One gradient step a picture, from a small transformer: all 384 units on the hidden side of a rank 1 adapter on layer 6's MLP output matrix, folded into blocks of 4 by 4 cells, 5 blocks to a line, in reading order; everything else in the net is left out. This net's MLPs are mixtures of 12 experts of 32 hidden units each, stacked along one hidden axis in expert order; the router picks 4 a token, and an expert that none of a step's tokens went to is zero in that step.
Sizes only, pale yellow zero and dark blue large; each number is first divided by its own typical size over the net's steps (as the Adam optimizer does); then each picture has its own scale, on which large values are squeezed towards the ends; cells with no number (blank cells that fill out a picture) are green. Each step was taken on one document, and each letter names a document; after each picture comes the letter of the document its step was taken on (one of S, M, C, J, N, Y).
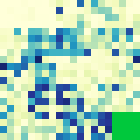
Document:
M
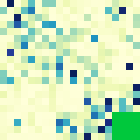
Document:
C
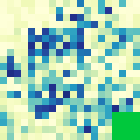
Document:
M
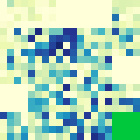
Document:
M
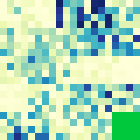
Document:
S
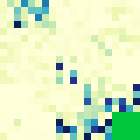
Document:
C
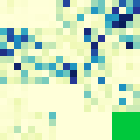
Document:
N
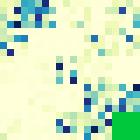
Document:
C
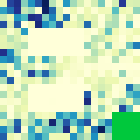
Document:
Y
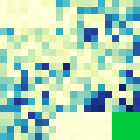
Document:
S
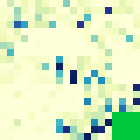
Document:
C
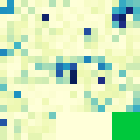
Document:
N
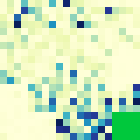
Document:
C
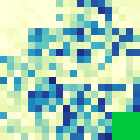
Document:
M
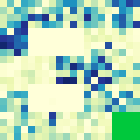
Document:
Y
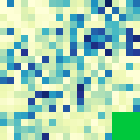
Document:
S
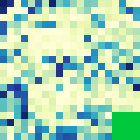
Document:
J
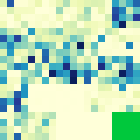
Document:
N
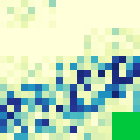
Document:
M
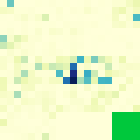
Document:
N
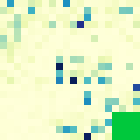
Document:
C
